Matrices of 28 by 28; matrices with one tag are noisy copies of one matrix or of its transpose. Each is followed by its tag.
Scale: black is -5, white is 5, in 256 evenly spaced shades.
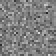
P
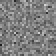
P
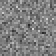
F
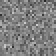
P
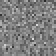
P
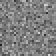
P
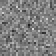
F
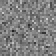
F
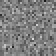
P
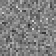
F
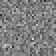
P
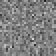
P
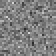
F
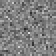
F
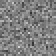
F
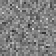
F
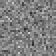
F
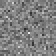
F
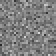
P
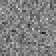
F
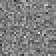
P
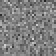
P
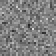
F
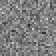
F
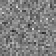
F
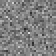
F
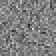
F
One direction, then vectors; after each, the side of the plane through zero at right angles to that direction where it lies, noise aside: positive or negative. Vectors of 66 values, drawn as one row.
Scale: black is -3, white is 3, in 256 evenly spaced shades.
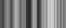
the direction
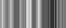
negative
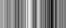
negative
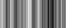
negative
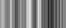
negative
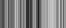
positive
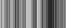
negative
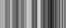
negative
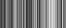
positive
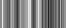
negative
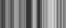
positive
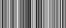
positive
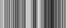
negative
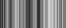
positive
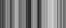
positive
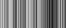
negative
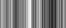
negative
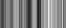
positive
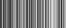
positive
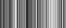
positive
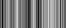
positive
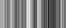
negative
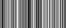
positive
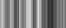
negative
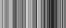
negative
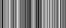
positive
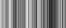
negative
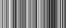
negative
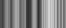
positive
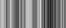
negative
